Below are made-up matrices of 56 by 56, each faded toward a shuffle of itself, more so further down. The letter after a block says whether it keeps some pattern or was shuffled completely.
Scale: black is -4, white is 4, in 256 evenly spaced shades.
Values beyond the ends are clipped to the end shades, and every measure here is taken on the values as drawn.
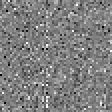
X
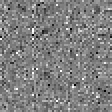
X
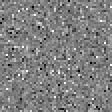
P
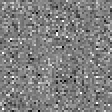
X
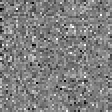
X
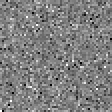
P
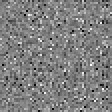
X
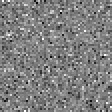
P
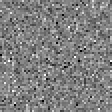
P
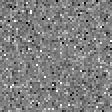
P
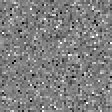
P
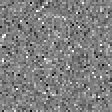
P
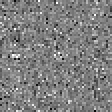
X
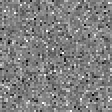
P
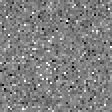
P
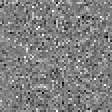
X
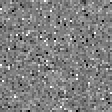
P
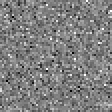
P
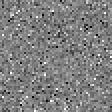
P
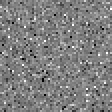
P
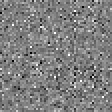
X
